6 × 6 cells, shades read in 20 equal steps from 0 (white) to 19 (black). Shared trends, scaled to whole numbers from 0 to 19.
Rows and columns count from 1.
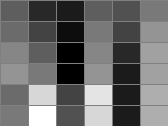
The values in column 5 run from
13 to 17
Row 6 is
10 0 13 3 17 6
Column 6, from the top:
10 8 7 7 6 6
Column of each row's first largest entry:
3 3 3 3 5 5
